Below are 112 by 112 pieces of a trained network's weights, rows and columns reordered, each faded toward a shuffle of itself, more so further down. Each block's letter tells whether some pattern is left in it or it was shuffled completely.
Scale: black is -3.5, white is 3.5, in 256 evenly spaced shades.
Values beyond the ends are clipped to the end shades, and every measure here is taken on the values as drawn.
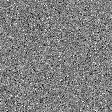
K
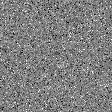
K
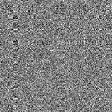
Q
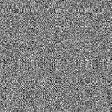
Q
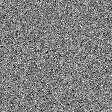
K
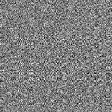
Q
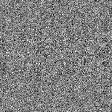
Q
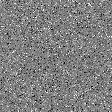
K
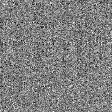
Q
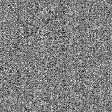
Q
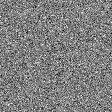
K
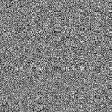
Q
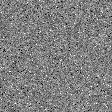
K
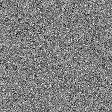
K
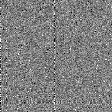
Q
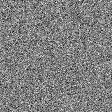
K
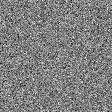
K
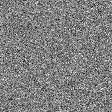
K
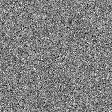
K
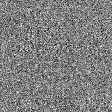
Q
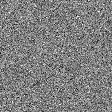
K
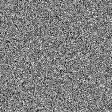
Q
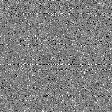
Q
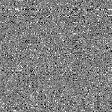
Q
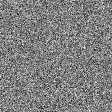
K
